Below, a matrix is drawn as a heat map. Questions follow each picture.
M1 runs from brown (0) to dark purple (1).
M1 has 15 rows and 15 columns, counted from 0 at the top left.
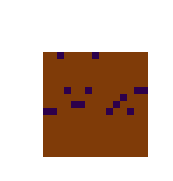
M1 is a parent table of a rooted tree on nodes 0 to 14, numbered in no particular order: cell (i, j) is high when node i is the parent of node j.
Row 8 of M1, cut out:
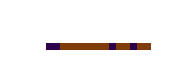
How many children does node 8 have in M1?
4
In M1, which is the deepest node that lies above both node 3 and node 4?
7
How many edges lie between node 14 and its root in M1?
4
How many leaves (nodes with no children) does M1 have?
10
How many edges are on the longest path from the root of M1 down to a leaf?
5
